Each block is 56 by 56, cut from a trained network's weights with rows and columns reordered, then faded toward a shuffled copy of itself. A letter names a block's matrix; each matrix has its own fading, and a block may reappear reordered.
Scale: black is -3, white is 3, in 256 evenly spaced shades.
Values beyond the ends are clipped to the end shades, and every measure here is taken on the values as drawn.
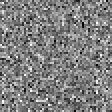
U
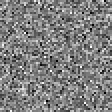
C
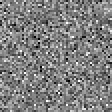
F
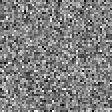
C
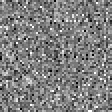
F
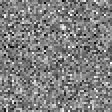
U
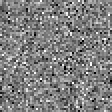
F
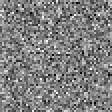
C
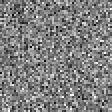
C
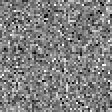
F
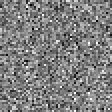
U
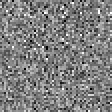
U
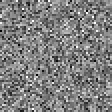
C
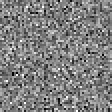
C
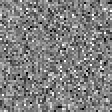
F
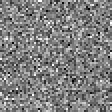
C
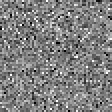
F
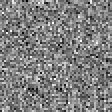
C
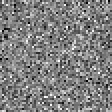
F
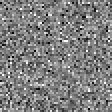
F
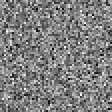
C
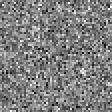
C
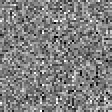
U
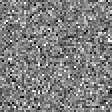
F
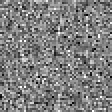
C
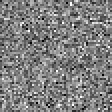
C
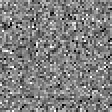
F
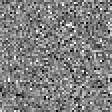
F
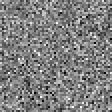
C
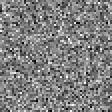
C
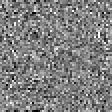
U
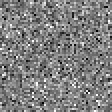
F
